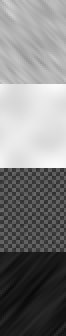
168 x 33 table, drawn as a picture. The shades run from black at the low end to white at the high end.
The table splits into 4 rows of 1 panel. Panel 1,1: high, slanting down to the right, faint in contrast. Panel 2,1: very high, smooth, faint in contrast. Panel 3,1: low, checkered. Panel 4,1: very low, slanting up to the right, faint in contrast.
